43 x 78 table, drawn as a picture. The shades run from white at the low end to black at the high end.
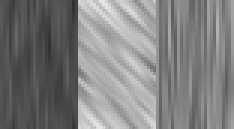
The table splits into one row of 3 panels. Panel 1,1: high, streaked downward, faint in contrast. Panel 1,2: low, slanting down to the right. Panel 1,3: middling, streaked downward.
